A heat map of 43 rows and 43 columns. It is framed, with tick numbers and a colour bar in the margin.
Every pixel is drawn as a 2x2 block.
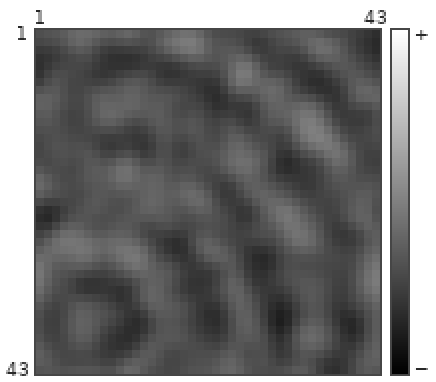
No overall slope runs across the table. Overall the values sit about 30% of the way up the scale. The values follow a bell shape. The halves do not mirror each other. No row or column stands out. Concentric rings centre on the bottom left.
